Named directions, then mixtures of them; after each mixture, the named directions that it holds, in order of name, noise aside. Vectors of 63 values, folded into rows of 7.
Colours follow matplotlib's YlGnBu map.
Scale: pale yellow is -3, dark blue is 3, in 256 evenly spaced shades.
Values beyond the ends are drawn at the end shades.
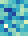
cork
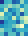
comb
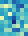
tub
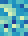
cork, tub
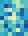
cork, tub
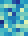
comb, cork, tub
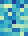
comb, tub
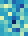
tub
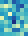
tub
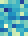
comb, cork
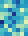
comb, cork, tub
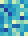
comb, cork, tub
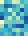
comb, cork, tub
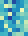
cork, tub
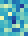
tub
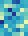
comb, cork, tub
